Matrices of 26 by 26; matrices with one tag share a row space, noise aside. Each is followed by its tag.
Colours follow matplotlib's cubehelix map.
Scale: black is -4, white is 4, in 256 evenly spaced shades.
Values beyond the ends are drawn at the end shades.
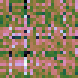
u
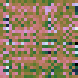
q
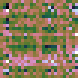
q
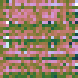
q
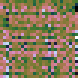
q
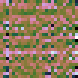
q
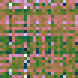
u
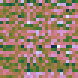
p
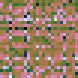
u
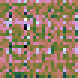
u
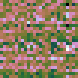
p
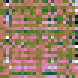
q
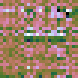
p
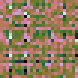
u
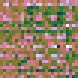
p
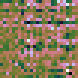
p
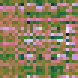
p
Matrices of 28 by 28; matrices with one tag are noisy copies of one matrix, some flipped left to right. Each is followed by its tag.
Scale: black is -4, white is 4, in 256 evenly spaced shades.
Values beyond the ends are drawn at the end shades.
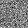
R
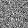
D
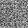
R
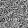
D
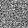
R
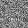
D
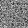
R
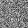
D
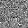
D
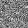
D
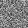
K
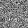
D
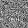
D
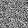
D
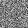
K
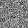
D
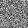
K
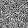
D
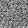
R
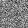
K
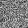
D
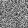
K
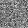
R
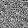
D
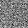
R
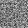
R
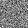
K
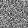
K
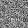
D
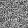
D
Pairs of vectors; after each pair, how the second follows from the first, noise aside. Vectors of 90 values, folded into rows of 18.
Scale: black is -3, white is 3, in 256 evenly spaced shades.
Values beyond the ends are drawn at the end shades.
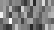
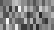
shuffled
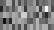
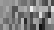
shuffled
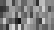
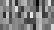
shuffled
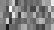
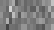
shrunk
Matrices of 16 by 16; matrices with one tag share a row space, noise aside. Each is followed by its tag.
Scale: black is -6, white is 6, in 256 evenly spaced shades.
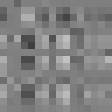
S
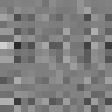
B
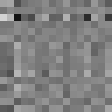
B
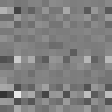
B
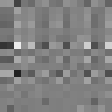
B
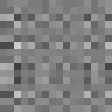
B
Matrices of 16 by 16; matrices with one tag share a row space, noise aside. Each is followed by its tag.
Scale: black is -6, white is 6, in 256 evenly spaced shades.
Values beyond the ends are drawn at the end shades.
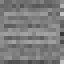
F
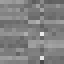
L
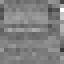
F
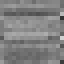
F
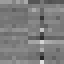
L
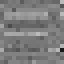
F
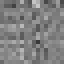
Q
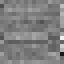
F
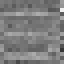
F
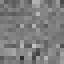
Q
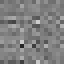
Q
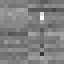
L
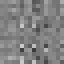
Q
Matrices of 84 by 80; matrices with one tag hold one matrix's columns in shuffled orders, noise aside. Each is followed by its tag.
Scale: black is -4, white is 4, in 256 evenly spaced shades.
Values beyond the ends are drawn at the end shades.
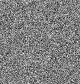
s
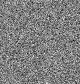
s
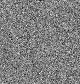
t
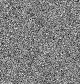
t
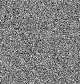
s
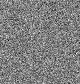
s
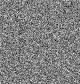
s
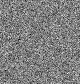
t
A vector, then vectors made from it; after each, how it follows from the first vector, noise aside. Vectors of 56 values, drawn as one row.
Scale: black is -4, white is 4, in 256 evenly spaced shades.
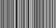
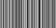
reversed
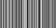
reversed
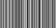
reversed
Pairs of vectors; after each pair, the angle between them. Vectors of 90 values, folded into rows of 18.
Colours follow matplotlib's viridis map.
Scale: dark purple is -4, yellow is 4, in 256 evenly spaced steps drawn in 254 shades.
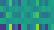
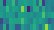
orthogonal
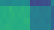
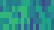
partly aligned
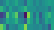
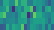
partly opposed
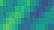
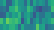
partly aligned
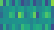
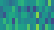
orthogonal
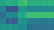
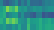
nearly opposite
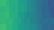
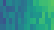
nearly opposite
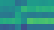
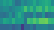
nearly parallel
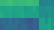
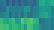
nearly opposite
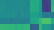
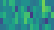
partly opposed
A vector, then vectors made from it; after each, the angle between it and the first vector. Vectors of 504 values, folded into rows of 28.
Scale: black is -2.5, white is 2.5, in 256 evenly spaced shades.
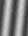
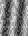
nearly opposite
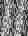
partly aligned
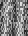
partly aligned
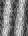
nearly parallel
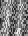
partly aligned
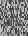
orthogonal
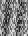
partly opposed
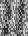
partly opposed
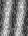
nearly parallel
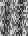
partly opposed
